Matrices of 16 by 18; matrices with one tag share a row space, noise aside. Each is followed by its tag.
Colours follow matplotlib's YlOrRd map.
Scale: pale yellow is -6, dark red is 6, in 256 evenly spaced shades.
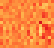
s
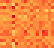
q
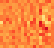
s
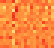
q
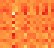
q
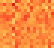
q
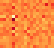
q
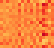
s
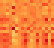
q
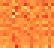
q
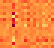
q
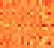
s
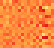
s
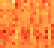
q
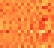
s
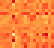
q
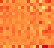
s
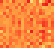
s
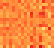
s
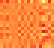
s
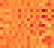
s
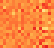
s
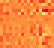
s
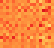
s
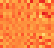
s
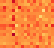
q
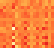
q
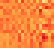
s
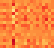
q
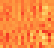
s
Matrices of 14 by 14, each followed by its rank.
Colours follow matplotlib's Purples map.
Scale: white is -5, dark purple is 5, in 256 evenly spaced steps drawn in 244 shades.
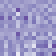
three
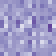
three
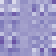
two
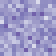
full rank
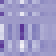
one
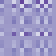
one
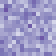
full rank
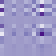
one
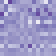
three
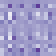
two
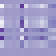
one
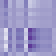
one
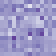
three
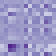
two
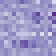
three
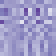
two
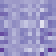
two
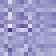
two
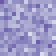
full rank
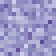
full rank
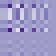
one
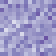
full rank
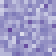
full rank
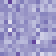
three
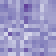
three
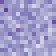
full rank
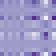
one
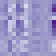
two
